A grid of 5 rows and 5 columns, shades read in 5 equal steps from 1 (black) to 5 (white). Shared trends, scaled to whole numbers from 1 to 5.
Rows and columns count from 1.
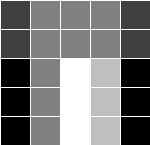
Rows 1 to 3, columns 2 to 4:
3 3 3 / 3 3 3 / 3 5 4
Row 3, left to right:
1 3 5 4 1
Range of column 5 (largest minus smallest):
1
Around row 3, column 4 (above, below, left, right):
3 4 5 1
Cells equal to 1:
6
